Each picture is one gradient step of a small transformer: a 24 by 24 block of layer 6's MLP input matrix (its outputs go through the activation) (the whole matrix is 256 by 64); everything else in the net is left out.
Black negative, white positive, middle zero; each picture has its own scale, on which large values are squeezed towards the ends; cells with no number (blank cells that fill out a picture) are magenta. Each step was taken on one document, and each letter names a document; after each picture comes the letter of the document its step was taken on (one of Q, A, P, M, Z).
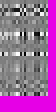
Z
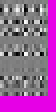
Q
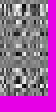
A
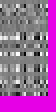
Z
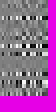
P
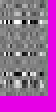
A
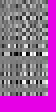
P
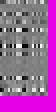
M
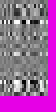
A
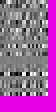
P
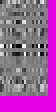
M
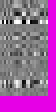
A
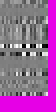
P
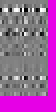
Q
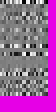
P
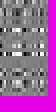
M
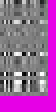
A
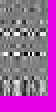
A
